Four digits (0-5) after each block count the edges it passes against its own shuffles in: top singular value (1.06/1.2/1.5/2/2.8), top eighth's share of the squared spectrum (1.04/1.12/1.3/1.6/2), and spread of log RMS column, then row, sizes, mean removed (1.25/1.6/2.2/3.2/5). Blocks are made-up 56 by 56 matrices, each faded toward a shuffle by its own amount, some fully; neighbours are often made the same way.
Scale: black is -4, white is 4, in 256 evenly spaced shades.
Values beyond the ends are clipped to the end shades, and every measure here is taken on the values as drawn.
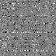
3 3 1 2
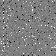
3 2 1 0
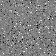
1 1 0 0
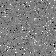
1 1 0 0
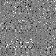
3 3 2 2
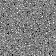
1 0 0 0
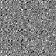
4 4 2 2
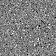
0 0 0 0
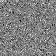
1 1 0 0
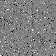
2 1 0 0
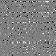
4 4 1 2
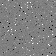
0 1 0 0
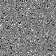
2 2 0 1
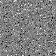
3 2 1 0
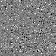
3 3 1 1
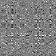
4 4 2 2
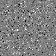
3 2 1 1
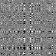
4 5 3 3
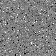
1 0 0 0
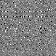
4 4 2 2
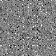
3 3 1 1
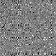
4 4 2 2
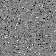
2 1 0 0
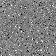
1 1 0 0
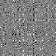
4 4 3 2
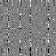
4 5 3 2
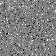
0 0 0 0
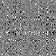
4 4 2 2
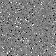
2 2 0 0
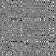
4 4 2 2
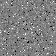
0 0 0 0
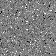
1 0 0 0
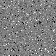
1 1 0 0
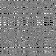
4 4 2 3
